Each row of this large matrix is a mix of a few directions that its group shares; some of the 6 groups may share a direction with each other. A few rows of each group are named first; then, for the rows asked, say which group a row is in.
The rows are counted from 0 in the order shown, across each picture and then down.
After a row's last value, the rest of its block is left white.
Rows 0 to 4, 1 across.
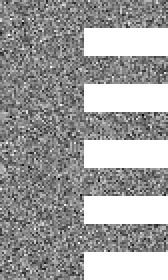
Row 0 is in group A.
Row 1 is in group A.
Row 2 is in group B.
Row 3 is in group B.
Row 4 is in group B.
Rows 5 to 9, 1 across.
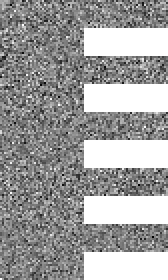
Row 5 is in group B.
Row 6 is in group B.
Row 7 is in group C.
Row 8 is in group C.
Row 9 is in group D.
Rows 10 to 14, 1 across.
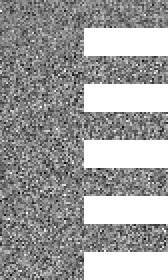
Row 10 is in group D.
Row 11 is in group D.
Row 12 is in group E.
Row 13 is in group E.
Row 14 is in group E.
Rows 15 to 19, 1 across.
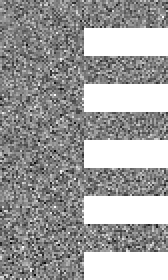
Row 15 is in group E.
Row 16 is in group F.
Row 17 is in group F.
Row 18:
F
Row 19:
A
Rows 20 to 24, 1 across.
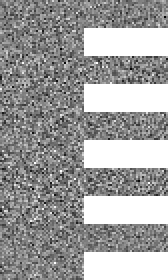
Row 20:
A
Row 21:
E
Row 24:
F
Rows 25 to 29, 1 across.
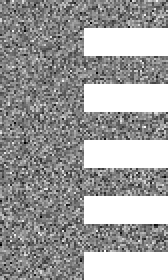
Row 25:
C
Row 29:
C
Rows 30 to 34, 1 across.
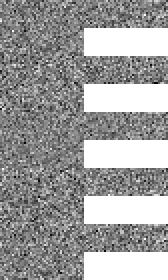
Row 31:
F
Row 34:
A
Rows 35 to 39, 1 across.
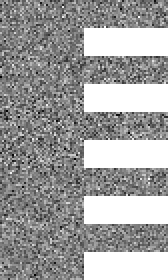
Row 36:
B
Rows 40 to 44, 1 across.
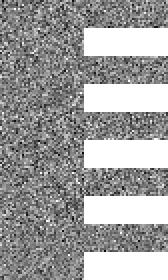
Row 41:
D
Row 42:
F
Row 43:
E
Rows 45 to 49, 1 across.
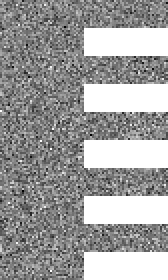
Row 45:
E
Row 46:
D
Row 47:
C
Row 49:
E
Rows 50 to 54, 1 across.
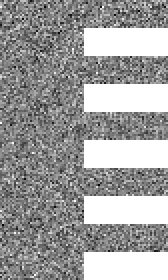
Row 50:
E
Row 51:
D
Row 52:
D
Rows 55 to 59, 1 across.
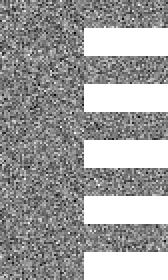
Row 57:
F
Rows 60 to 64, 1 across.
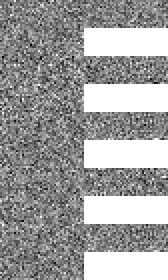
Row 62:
F
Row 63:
E
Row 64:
F
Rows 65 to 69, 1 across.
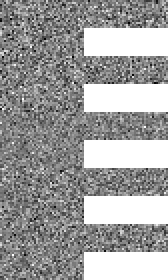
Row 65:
A
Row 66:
F
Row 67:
D
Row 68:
F
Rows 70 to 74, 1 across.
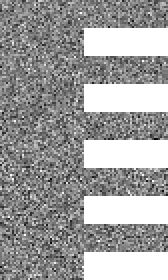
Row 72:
F
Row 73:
D
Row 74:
F
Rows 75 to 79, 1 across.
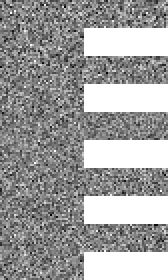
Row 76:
B
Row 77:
F
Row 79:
E
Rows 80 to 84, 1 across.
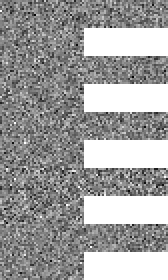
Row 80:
D
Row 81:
B
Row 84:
C
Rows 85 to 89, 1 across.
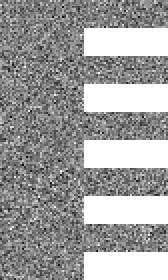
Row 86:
F
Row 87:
B
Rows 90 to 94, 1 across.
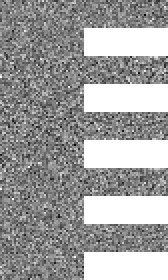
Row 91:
D
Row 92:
F
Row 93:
B
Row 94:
F
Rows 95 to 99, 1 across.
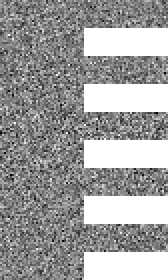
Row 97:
D
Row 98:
D
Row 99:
C
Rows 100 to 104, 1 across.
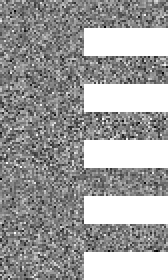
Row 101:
E
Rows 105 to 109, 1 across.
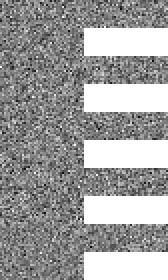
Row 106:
D
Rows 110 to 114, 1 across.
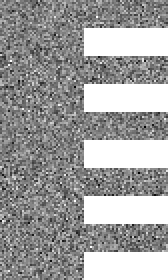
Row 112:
D
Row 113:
F
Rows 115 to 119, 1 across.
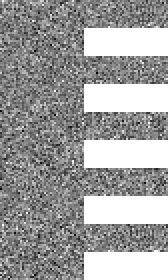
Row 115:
F
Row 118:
E
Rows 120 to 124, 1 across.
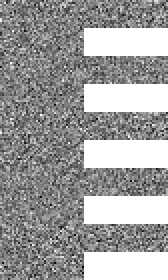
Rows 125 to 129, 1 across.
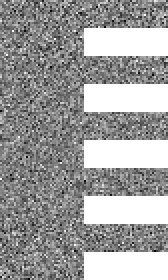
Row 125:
A
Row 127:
E
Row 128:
D
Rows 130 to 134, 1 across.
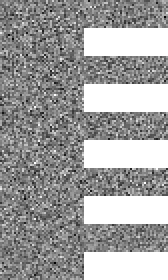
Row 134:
F
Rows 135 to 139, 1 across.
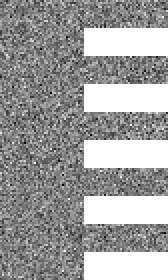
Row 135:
E
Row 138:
C
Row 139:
B
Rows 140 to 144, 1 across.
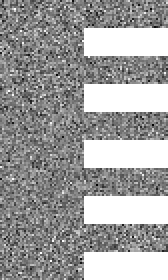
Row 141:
A
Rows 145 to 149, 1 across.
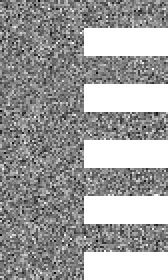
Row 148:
F
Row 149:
D
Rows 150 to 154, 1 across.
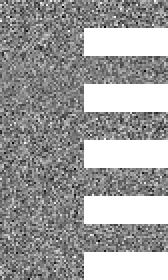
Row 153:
D
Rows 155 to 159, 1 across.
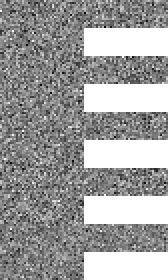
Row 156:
C
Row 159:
B
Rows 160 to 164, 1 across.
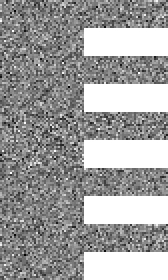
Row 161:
C
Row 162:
F
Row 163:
B
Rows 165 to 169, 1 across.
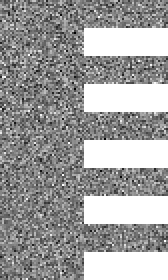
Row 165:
F
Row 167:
C
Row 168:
C
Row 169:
A
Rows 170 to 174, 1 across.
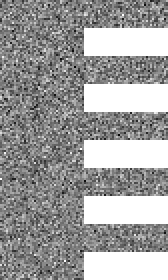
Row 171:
F
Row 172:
D
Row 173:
D
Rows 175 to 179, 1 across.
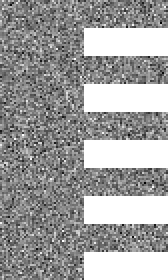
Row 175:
E
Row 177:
A
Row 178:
D
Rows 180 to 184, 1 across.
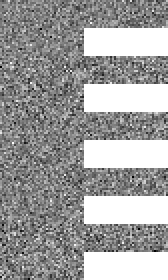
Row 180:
C
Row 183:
B
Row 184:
F
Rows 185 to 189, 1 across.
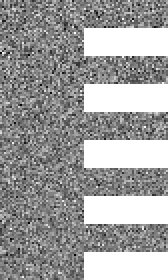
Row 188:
F
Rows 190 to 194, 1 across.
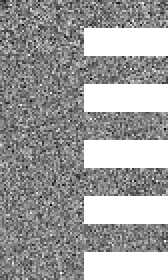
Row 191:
C
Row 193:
C
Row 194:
A
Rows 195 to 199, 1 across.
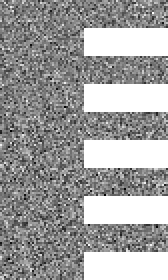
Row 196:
E
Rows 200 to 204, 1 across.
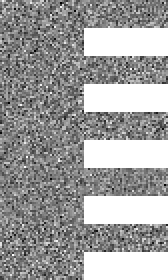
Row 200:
F
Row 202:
E
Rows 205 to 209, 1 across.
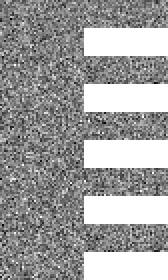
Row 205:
A
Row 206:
F
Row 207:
B
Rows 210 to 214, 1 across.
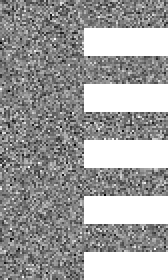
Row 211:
A
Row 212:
F
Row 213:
C
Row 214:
B
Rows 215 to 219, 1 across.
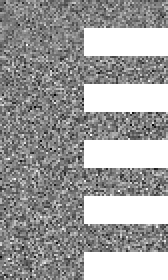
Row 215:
E
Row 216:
F
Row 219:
A
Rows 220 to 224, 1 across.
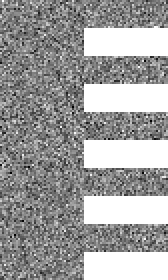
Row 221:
E
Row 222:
F
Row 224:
B
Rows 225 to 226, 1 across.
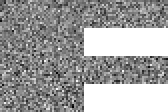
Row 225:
B
